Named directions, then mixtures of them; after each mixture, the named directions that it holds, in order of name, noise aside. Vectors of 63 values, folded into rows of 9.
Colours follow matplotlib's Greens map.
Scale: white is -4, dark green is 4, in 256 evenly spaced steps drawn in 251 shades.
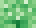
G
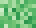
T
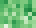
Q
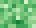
G, T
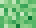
G, T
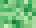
G, Q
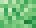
Q, T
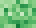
G, T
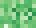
Q, T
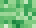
G, Q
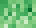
G, Q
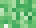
Q, T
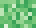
Q, T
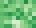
G, Q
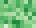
G, Q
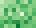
G, T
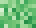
T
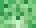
G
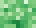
G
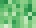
Q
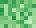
T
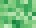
G, Q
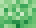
G, T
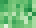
Q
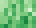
G, Q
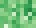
Q, T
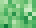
Q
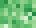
Q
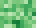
G, Q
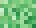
T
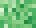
T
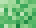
G, T
